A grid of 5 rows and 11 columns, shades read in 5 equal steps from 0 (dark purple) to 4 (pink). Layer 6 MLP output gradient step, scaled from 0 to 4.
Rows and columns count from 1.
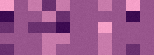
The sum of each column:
8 10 10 11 9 10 10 15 10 9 10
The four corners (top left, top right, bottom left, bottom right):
4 2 1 2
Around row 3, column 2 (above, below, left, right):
2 2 1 1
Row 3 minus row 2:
1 0 -1 -2 -1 0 0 2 0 2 0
